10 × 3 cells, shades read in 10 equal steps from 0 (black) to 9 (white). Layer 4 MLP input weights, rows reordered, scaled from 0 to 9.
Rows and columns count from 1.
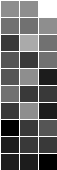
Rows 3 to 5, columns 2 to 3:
6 4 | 2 4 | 5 1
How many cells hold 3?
3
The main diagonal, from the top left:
5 4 4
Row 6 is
4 2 2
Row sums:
19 13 12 9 9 8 8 5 5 2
